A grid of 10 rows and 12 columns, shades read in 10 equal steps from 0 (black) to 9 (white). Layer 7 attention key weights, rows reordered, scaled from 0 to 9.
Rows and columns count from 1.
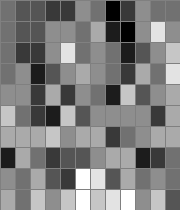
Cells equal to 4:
21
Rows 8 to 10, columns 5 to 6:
3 3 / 2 9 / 7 9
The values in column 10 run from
1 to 6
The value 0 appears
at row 1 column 8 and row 2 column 9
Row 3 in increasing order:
1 2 2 3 4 4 4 5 5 5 7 8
